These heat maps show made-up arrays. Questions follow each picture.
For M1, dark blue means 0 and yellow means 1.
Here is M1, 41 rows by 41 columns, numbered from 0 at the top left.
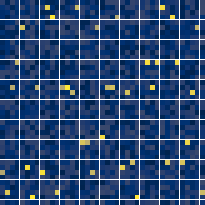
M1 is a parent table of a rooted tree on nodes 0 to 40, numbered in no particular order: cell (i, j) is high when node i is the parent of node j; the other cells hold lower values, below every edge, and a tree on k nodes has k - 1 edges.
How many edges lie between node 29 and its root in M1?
3
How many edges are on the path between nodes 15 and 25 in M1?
4
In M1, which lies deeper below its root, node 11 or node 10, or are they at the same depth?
node 11
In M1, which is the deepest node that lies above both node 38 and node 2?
17
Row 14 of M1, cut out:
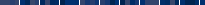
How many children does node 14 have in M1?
0
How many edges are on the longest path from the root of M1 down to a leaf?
13
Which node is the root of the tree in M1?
28
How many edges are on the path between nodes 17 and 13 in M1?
1
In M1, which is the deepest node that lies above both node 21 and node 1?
17
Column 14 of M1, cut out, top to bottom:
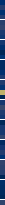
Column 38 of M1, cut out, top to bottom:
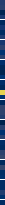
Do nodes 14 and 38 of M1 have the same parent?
yes
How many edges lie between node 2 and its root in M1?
2
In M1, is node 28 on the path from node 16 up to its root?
yes
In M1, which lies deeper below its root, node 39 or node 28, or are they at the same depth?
node 39
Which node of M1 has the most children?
17
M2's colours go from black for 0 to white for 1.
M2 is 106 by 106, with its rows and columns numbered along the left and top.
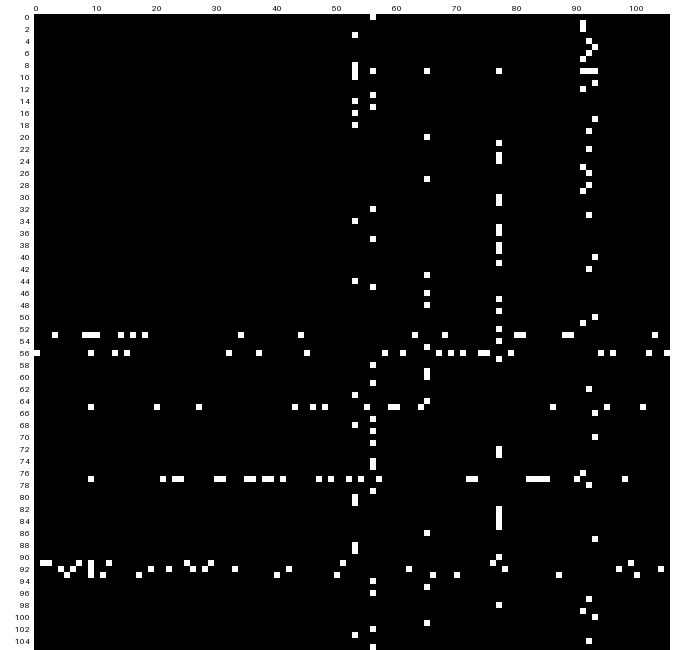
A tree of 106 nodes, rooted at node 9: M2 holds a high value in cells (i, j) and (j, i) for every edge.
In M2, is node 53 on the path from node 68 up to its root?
yes
